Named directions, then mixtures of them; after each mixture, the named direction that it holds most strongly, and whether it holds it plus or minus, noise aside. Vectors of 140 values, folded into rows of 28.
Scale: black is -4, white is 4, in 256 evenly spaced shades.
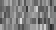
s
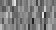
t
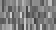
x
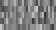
s, plus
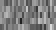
s, minus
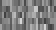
s, plus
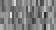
t, plus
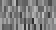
x, minus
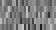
x, minus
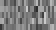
s, minus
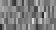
t, minus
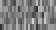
s, minus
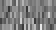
x, plus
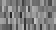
x, minus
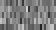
s, minus
